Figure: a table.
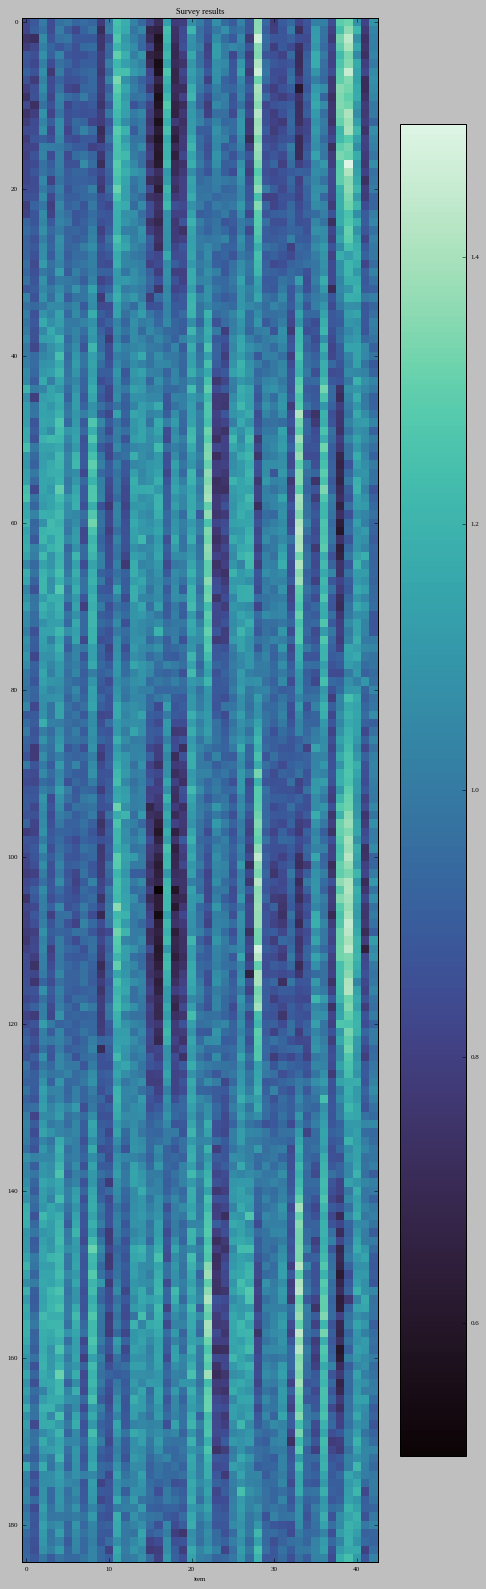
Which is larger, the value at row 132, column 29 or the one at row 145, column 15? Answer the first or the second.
the second
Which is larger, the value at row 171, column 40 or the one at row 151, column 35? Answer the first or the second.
the first
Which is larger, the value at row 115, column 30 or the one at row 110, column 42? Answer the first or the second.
the second
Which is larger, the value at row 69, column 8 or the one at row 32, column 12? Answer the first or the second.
the first
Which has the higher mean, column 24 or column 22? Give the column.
22
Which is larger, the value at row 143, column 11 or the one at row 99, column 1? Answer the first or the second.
the first
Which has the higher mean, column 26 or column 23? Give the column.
26
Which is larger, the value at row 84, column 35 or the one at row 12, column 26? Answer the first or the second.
the second
